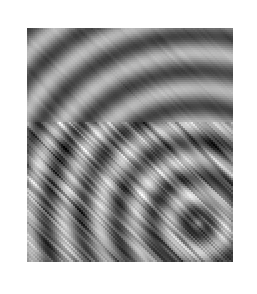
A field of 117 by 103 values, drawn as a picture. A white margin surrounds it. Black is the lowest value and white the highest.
The top part is calmer, up to a seam about 40% of the way down. There is no overall slope. Rings spread out from the bottom right. Overall the values sit about 50% of the way up the scale.
